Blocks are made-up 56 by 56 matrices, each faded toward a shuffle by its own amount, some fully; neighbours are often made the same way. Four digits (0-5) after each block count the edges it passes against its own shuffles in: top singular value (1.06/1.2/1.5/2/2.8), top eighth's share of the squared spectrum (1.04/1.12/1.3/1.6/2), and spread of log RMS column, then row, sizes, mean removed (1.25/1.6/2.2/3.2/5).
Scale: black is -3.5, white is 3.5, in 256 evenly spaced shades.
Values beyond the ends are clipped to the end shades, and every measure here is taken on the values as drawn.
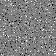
2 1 0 0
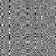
4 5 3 2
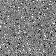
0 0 0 0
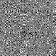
3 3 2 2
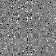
3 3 2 0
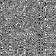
3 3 2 1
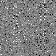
3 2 1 0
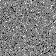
0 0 0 0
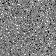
0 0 0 0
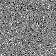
0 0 0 0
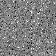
1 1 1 0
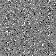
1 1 1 0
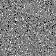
1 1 1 0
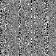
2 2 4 0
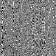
2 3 3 0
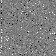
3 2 0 0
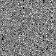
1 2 3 0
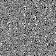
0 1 2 0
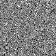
0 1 2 0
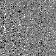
1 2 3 0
